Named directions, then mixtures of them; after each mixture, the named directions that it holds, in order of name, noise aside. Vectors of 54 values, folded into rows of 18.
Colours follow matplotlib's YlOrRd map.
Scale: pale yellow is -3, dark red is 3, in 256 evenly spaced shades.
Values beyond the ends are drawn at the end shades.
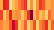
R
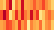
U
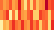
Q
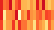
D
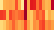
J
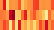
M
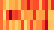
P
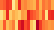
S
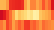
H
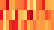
D, M, R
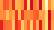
P, Q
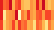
D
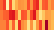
M, P, U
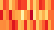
H, R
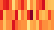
D, R, U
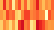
J, M, S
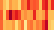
P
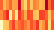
Q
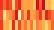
D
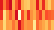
D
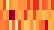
M, P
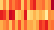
H, J, M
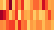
D, H, U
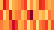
R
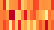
M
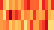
P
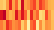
S, U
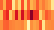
H, J, U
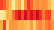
H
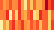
Q
